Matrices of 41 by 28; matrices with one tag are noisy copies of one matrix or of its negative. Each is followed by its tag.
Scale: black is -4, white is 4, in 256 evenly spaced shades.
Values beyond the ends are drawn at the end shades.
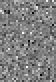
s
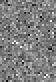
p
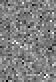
p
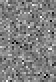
p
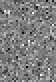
s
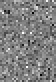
s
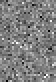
p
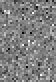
s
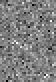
p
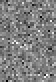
p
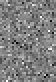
p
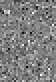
s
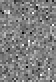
s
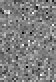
s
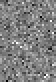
p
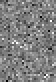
p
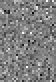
s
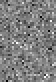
p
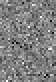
p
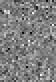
s
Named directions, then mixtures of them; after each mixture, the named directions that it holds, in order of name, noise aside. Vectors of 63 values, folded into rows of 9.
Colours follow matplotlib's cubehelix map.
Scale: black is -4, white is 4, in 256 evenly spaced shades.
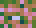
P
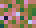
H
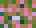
P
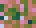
H, P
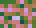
P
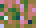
H, P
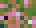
H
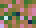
H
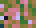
H, P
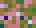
H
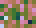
H, P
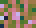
H, P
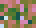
H, P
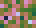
H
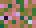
H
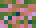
H, P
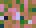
H, P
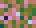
H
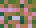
P
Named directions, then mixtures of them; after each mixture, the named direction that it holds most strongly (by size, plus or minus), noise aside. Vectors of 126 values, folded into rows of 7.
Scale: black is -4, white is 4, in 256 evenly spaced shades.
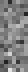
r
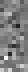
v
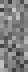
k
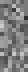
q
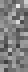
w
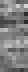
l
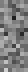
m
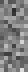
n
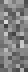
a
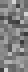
w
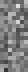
w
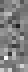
v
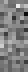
m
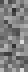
n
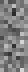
n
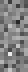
w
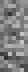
v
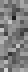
m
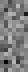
r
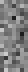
m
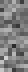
v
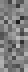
a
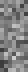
k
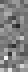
v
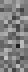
a
